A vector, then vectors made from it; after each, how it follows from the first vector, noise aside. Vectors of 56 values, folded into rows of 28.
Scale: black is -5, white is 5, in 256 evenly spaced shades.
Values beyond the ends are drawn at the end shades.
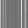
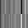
sign-scrambled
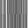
reversed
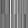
wrapped around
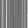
reversed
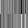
sign-scrambled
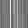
wrapped around
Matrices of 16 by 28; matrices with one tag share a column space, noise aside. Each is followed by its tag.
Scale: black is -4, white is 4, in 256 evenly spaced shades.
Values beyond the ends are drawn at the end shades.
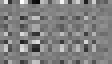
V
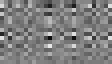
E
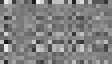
V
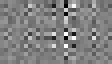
E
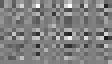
E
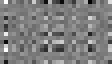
V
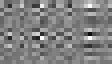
E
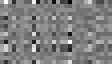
V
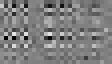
E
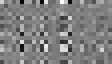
V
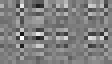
E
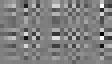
E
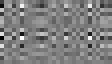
E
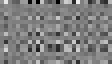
V
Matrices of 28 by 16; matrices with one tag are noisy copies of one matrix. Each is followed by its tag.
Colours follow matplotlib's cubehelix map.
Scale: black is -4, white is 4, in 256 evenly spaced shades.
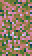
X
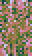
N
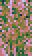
N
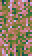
N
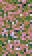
X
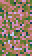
X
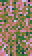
N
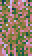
N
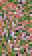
X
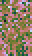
N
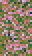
X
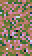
X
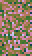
X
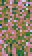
N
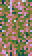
N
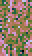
N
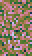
X
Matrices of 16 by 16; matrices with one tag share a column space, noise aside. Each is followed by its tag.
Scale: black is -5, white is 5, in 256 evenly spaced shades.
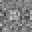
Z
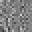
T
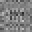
Z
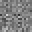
T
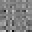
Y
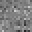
Y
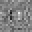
Z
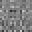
Y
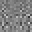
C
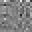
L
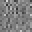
L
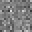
Y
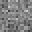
Y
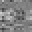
Z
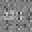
Z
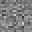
C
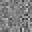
T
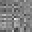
T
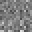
Y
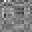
L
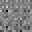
Y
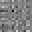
Y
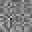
T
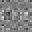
Z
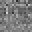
L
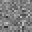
C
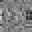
Z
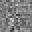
T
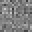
L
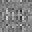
Z
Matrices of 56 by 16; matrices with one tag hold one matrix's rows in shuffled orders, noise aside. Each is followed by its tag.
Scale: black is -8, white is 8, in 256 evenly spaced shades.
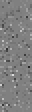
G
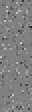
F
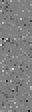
G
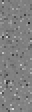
G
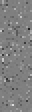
G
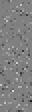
F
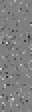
G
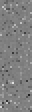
G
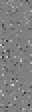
G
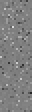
F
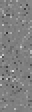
G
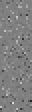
F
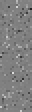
F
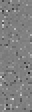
G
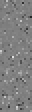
F
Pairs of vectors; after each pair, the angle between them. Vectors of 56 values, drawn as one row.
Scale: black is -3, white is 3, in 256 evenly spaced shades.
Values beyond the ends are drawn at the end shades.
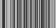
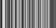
nearly opposite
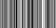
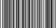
partly aligned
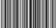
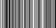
orthogonal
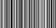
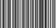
nearly opposite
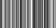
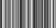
nearly parallel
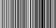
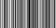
orthogonal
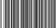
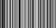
nearly opposite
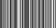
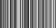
nearly parallel
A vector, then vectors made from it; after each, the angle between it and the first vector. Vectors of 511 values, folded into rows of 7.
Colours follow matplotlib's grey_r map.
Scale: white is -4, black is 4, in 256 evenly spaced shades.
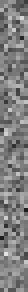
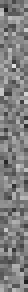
orthogonal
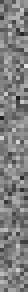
orthogonal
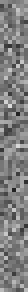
partly opposed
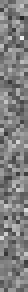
nearly opposite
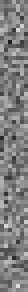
partly opposed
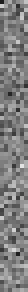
orthogonal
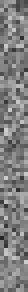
nearly parallel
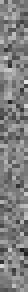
orthogonal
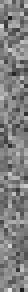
orthogonal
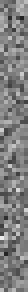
nearly opposite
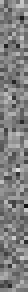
partly opposed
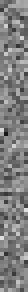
nearly opposite
